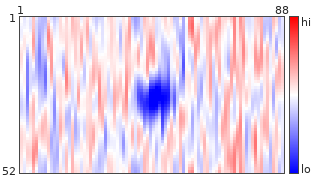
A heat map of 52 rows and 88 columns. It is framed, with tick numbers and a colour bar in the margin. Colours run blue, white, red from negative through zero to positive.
One dip sinks in the centre. The grain runs up and down. No overall slope runs across the table. The centre is the ninth with the lowest average.
